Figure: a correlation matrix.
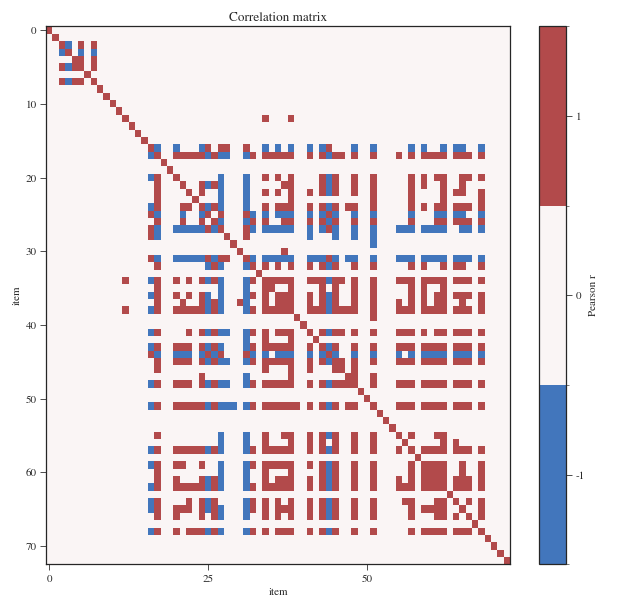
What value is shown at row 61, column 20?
1
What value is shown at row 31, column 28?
1
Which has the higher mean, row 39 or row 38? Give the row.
38
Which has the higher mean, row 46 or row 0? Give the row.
46
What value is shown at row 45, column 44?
-1
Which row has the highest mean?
38
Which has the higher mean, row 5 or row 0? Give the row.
5
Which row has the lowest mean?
31
